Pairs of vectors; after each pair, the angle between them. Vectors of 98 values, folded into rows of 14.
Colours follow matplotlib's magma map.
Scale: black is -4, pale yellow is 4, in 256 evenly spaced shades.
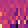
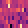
orthogonal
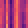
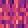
partly aligned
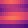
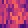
partly aligned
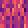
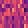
nearly parallel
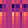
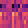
nearly parallel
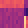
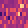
orthogonal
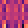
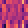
nearly opposite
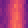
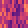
partly opposed
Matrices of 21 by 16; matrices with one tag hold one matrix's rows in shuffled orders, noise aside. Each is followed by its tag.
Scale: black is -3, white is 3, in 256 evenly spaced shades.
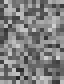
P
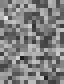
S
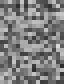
S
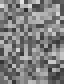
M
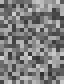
M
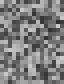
S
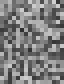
M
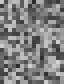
P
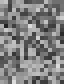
S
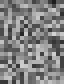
M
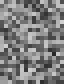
S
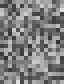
M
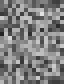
M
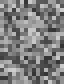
S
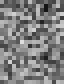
S
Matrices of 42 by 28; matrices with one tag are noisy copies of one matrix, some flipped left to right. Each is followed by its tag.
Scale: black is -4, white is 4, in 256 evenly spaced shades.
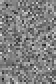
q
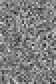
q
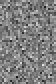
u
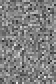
u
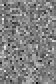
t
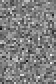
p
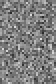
t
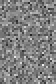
u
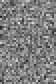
p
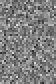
u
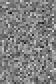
t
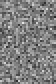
p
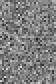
q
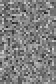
t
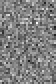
p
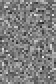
t
